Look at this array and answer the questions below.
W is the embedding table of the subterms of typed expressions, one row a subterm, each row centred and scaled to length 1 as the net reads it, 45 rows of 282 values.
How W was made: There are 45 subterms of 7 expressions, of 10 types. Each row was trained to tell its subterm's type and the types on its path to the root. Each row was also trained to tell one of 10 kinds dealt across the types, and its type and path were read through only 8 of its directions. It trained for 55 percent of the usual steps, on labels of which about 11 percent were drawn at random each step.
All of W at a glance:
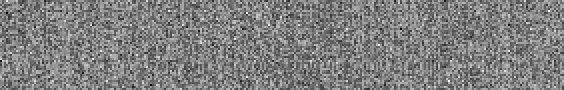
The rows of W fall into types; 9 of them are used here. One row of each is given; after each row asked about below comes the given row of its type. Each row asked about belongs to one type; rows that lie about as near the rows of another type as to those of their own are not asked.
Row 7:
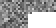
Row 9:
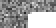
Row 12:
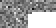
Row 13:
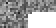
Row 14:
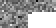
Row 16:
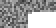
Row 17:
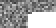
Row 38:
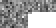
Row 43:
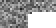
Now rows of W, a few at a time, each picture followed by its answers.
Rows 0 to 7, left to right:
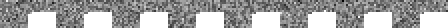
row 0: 16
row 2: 38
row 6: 38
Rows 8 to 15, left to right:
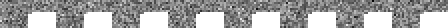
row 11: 14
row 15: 16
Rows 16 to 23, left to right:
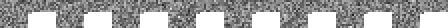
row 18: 7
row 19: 13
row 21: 7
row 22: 16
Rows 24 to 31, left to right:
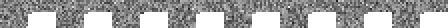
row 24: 16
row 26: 17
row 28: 7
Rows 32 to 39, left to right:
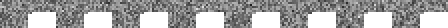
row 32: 38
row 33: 38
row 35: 14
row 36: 7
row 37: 17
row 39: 7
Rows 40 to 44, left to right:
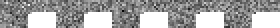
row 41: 38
